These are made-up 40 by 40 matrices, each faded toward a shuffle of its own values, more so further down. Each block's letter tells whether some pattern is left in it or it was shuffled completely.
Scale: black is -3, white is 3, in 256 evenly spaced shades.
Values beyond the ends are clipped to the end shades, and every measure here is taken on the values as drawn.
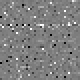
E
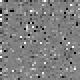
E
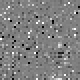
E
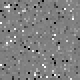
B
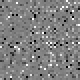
E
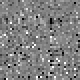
E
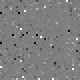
B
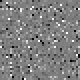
E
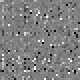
E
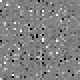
E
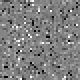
B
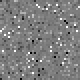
B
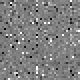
E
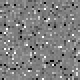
B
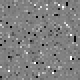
B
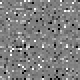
E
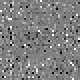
E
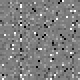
E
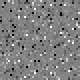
B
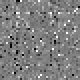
E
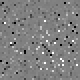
B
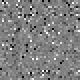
E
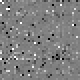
E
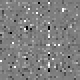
E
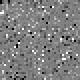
B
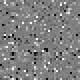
E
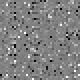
E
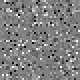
E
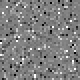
B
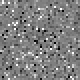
B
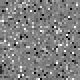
B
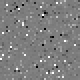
B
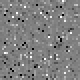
B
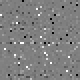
E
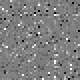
E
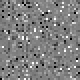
E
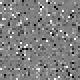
E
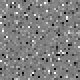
B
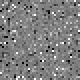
B
